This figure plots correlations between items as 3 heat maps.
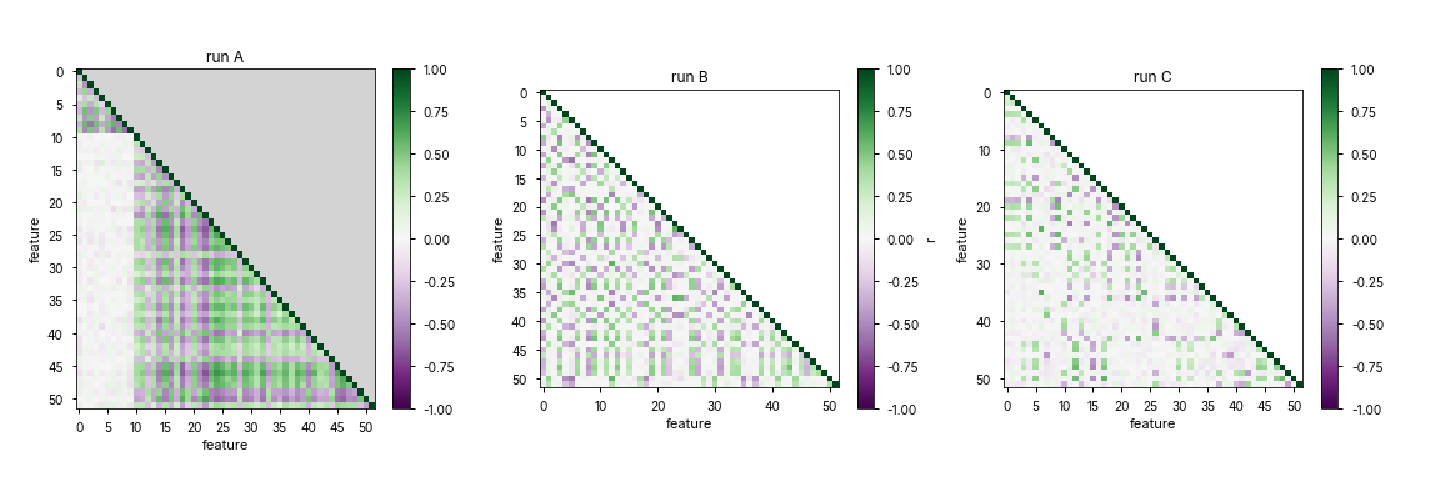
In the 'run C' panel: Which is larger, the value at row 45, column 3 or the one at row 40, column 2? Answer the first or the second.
the first
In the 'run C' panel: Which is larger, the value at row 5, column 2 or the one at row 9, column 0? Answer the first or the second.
the second
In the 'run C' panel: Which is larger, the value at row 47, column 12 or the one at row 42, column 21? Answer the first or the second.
the first
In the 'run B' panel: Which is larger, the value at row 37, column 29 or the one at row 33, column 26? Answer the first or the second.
the second
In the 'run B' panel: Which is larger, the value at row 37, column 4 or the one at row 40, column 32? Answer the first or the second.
the first
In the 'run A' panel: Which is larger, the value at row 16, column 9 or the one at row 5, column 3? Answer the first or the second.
the second
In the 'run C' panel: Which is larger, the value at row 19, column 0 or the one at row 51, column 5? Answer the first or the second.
the second
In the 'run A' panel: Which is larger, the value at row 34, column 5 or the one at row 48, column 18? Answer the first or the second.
the first
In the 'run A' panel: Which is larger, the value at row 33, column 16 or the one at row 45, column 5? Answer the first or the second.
the first
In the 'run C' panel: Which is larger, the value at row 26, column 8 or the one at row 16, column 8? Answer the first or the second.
the first
